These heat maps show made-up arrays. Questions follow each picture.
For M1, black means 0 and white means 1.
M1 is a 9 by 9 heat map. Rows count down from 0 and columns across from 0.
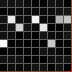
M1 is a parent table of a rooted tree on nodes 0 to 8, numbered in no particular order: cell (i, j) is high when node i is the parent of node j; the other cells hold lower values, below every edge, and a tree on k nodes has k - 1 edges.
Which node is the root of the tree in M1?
3
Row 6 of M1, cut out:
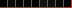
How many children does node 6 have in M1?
0
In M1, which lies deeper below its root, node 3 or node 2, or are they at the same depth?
node 2
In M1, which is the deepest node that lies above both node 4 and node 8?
2
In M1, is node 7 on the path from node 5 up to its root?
no
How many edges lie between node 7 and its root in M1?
2
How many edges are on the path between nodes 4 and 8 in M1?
2
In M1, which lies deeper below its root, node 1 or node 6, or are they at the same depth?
the same depth
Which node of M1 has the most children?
2
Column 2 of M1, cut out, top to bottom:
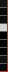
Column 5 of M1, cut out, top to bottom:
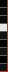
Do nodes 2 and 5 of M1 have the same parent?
yes
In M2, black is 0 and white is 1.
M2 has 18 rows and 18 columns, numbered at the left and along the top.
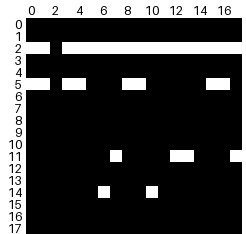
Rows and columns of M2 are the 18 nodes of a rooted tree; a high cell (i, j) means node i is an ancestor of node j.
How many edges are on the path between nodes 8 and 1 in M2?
2
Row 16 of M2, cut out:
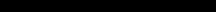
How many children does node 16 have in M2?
0
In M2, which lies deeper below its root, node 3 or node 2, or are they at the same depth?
node 3
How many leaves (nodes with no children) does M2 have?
14
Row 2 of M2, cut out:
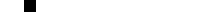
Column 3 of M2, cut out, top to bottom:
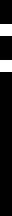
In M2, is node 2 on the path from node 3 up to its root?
yes
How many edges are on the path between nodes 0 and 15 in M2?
2
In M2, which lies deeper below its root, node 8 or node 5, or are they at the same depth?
node 8
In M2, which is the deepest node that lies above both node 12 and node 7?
11
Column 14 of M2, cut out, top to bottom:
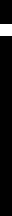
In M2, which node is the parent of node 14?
2
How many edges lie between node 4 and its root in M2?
2
